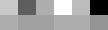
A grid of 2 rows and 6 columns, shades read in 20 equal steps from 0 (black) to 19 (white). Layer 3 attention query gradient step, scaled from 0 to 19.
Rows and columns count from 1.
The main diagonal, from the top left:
15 12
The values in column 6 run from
0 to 11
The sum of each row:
68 74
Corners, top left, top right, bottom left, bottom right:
15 0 13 11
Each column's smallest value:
13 7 12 13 13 0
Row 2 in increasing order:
11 12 12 13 13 13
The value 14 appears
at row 1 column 5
